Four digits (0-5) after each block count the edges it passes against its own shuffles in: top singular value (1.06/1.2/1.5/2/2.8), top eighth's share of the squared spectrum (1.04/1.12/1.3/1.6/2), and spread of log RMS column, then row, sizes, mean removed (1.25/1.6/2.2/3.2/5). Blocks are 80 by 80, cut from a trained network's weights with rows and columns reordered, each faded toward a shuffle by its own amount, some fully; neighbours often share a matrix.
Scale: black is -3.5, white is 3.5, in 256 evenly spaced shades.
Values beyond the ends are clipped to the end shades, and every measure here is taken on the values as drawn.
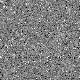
2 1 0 0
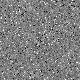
0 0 0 0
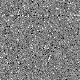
2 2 1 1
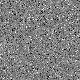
1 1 0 0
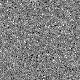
2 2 0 1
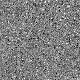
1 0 1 0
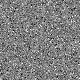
0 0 0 0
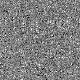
3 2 1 2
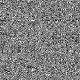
3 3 0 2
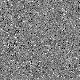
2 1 1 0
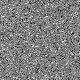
0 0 0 0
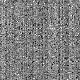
3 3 0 2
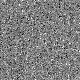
0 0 0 0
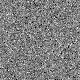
0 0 0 0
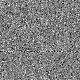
2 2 0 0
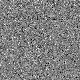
1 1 0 0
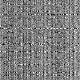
4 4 1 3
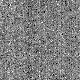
2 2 0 0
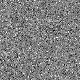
2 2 0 1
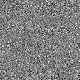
3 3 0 2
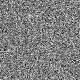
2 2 0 0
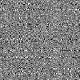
4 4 1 3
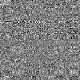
4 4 1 3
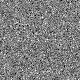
1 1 0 0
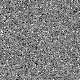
2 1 0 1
